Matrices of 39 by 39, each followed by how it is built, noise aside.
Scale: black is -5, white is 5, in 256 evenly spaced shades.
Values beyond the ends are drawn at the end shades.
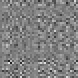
low rank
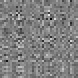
low rank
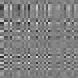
low rank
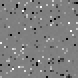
sparse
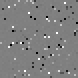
sparse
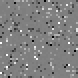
sparse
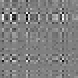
low rank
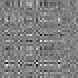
low rank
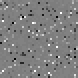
sparse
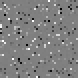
sparse
